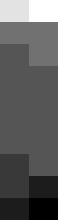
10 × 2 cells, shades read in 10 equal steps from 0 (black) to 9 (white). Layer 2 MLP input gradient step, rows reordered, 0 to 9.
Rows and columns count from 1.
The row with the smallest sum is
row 10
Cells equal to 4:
3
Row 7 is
3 3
